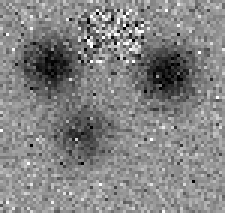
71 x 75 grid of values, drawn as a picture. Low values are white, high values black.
Roughest part: top middle. Odd rows or columns: none. Bumps: three. Odd patch: rougher, in the top middle.
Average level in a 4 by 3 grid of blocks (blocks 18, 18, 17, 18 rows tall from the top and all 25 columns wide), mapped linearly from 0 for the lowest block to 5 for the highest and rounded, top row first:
211 / 525 / 230 / 000
